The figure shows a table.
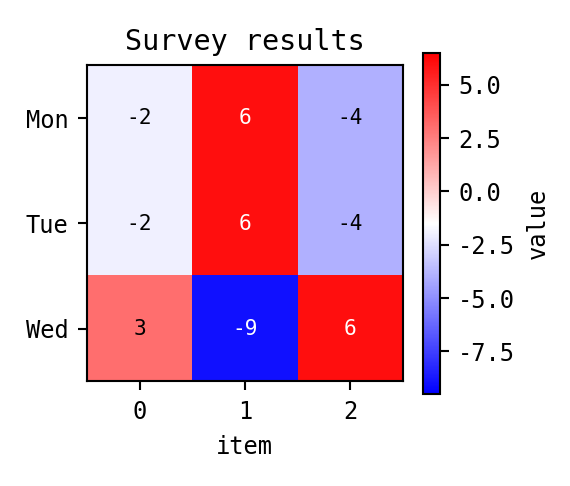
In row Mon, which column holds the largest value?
1
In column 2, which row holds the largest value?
Wed
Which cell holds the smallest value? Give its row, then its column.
Wed, 1
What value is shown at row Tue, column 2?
-4
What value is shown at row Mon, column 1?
6
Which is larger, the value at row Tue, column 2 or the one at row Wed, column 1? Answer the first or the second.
the first
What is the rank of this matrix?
1
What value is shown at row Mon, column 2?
-4
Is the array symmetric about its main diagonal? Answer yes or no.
no
